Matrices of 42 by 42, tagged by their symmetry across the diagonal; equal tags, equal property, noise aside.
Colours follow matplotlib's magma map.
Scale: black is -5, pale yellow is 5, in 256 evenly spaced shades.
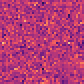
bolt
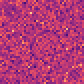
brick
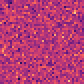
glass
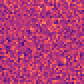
bolt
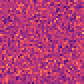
bolt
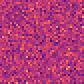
brick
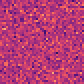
glass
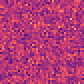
bolt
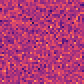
glass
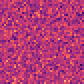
bolt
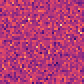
glass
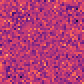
brick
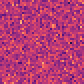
glass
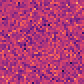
brick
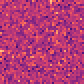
brick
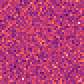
brick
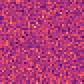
bolt
